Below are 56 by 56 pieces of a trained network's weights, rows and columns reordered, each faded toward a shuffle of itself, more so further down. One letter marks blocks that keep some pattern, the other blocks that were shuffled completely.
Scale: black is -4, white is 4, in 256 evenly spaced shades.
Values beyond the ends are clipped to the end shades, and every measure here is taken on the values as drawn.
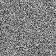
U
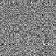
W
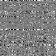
W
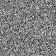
U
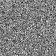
U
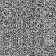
W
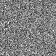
U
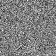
U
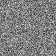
U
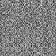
W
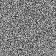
U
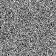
U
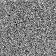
U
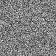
U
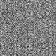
W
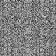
W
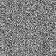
W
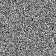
U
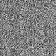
W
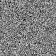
U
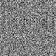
W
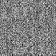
W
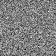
U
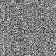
W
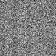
W
